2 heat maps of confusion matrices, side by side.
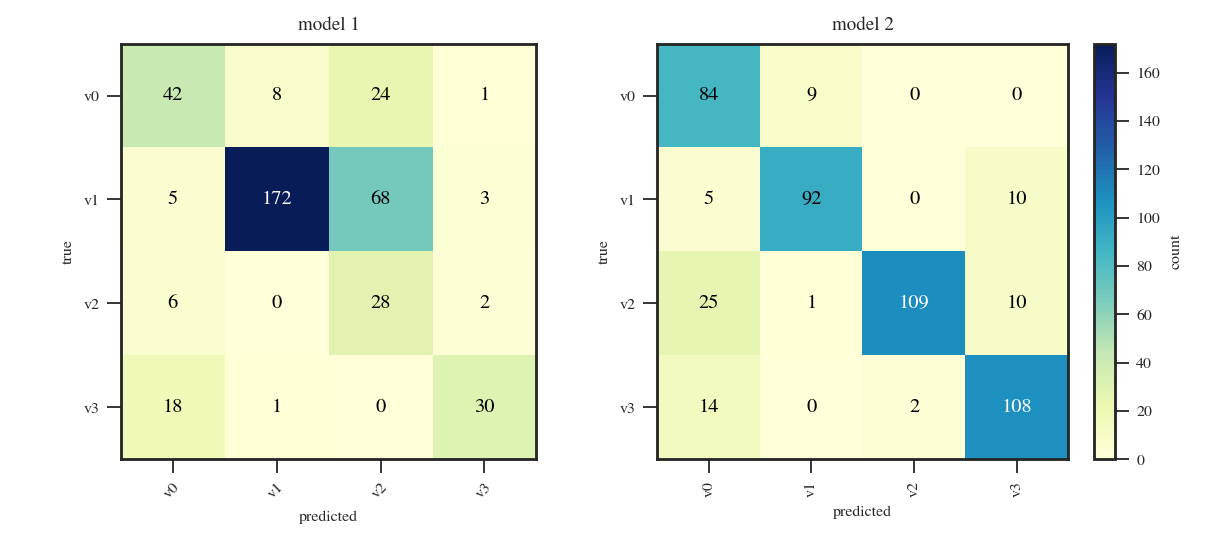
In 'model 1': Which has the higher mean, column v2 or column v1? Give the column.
v1
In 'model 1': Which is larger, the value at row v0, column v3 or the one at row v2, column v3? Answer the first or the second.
the second
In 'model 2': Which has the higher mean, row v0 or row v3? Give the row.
v3
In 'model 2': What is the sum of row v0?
93
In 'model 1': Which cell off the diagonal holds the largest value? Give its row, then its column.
v1, v2
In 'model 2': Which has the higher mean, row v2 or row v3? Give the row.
v2
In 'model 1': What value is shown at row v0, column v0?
42
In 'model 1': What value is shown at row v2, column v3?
2
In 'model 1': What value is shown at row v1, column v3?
3
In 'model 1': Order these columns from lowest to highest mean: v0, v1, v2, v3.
v3, v0, v2, v1
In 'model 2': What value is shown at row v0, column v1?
9
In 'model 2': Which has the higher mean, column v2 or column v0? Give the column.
v0
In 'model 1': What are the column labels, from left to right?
v0, v1, v2, v3
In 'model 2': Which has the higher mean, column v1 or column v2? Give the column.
v2
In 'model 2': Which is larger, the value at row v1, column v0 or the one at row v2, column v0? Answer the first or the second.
the second
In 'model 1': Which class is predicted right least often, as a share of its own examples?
v0
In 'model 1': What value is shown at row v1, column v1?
172
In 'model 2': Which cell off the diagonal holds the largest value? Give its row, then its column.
v2, v0
